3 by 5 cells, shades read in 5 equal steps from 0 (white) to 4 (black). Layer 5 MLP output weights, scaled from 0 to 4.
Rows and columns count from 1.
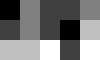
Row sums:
14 13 5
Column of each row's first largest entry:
1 4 4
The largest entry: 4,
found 2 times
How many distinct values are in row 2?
4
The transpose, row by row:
4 3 1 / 2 2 1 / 3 3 0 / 3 4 3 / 2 1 0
